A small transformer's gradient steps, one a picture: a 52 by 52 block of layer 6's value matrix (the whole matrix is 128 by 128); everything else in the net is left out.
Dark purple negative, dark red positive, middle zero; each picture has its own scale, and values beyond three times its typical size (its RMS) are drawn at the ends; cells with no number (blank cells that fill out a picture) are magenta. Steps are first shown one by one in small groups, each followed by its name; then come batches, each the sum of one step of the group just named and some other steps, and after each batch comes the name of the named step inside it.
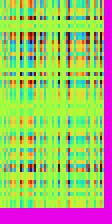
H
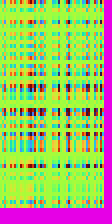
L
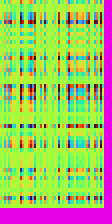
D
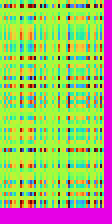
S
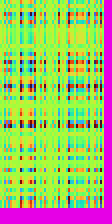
D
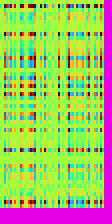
S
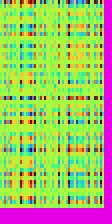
L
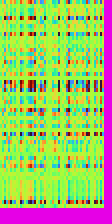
L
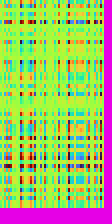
D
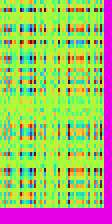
L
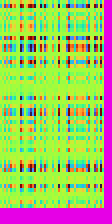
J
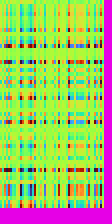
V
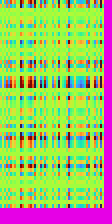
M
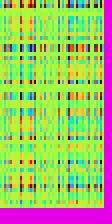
J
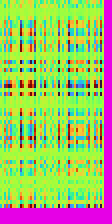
M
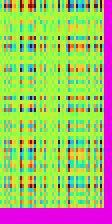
J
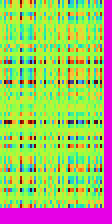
V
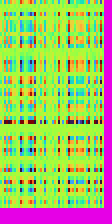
V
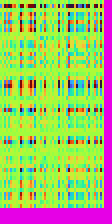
J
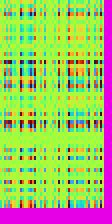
V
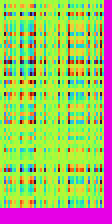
V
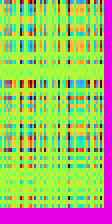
M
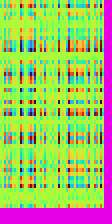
J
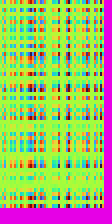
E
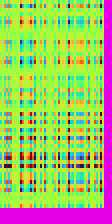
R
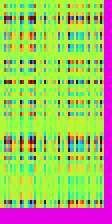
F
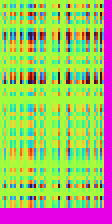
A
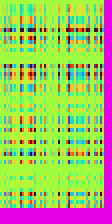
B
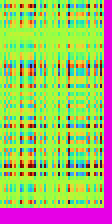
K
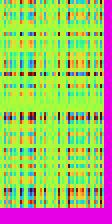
F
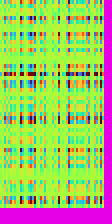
A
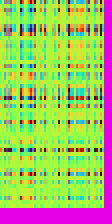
A
